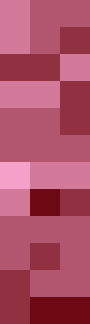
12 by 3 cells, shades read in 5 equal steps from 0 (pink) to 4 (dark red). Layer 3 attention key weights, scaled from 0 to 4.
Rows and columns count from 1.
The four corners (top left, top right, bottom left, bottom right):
1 2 3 4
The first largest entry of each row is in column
2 3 1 3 3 1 2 2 1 2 1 2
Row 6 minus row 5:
0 0 -1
